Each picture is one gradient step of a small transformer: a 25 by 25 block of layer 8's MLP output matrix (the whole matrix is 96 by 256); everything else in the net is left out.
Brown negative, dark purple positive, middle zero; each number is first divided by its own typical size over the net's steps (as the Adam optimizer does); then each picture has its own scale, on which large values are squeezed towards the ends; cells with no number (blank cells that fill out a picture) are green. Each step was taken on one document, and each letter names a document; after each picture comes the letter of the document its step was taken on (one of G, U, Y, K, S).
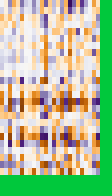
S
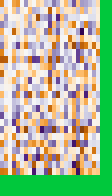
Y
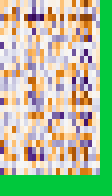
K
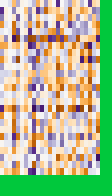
K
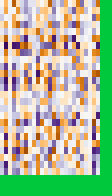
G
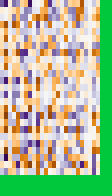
G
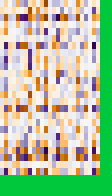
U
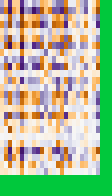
S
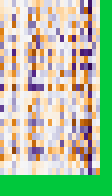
K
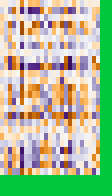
S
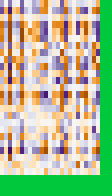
S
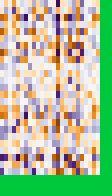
U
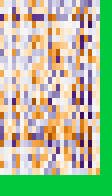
K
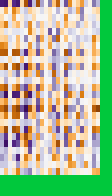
G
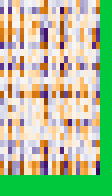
S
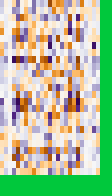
Y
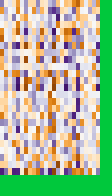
G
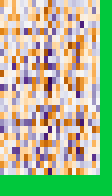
Y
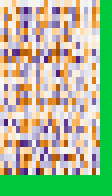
G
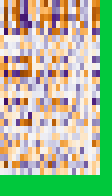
G
